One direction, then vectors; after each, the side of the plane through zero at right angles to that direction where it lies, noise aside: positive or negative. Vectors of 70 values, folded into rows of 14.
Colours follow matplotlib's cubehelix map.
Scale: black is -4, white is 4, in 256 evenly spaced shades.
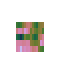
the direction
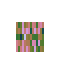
positive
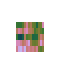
positive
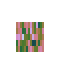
negative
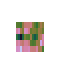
positive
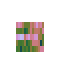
negative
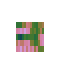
positive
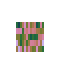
positive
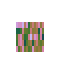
negative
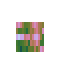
negative
